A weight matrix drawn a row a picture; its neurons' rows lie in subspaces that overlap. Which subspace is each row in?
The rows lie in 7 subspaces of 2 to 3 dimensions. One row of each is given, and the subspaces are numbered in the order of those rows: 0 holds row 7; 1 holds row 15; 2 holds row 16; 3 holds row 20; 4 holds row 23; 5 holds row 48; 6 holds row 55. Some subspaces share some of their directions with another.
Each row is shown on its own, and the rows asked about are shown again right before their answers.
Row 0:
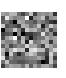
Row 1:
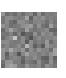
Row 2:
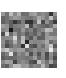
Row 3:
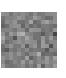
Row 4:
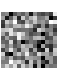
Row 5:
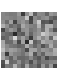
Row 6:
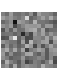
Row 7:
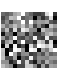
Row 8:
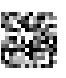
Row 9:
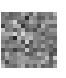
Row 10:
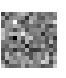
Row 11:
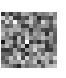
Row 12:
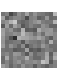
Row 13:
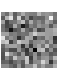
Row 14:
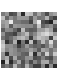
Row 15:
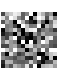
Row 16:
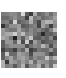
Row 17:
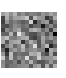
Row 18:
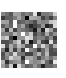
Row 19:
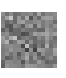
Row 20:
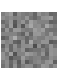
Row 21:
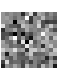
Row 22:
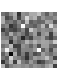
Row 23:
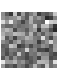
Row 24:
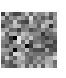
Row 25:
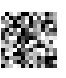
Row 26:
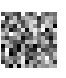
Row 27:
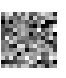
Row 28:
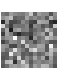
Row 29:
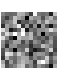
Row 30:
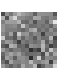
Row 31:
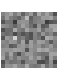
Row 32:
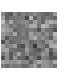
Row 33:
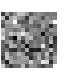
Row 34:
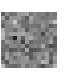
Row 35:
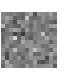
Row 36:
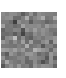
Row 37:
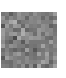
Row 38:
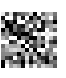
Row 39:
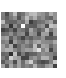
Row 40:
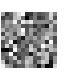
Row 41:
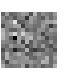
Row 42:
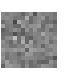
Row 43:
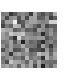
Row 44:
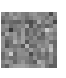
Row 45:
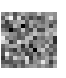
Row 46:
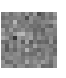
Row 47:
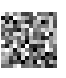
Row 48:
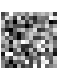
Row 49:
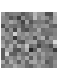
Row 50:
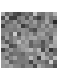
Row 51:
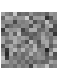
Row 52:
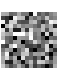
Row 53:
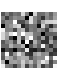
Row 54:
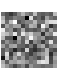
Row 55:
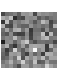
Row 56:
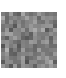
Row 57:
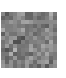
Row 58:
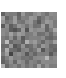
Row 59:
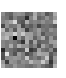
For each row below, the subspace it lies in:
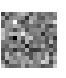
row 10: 1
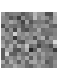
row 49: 0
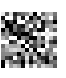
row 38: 5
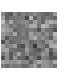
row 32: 4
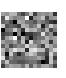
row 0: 4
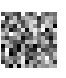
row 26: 3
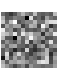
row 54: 4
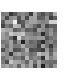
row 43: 5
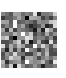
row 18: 3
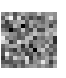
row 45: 5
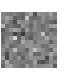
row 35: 6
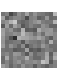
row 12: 2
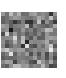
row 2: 6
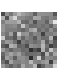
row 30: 1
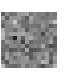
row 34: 1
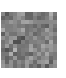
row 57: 0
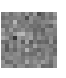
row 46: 3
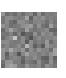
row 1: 5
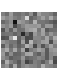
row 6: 3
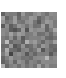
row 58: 3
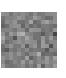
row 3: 4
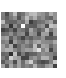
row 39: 3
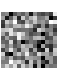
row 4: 5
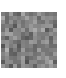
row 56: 3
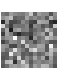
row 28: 6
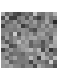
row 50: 1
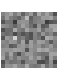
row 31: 4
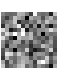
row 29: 6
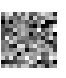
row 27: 4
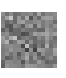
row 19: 5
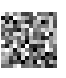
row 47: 6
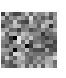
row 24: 0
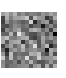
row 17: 4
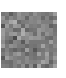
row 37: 2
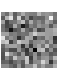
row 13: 5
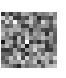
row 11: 6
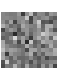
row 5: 2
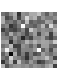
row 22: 3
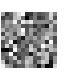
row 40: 0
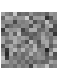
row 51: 4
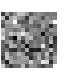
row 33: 1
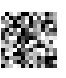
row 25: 0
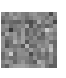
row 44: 6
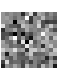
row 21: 2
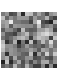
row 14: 2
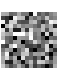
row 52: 6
